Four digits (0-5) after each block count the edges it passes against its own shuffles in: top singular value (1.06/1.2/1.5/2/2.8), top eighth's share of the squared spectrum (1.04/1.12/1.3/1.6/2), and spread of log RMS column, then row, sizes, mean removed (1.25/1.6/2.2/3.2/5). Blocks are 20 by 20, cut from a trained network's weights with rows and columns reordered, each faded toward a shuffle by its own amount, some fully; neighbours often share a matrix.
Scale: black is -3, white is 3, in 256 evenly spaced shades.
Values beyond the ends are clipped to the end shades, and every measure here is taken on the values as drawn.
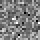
0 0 0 0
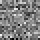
1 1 0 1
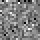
1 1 0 0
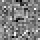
0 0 1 0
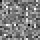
2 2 0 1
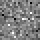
0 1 0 0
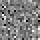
2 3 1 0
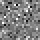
0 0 1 0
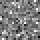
1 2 0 0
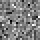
0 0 0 0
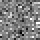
0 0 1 0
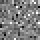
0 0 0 0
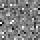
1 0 0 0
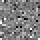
0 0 0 0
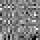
3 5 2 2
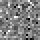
1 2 1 0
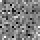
2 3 0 1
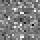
1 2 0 0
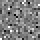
0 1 0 0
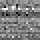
3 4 1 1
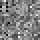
2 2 0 1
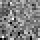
1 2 0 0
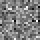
2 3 0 1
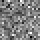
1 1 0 0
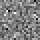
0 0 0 0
